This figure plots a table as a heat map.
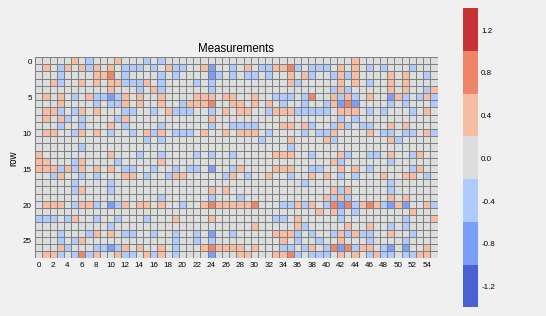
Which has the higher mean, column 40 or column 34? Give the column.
34
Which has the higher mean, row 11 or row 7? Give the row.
11
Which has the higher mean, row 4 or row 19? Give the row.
4
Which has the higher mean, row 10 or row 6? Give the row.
6
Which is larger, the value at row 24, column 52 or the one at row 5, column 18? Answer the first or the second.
the second
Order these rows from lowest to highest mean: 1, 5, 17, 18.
1, 17, 18, 5
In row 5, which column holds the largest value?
38
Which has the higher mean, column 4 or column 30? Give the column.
30
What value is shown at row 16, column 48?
0.4
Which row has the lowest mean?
24
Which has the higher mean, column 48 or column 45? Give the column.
45
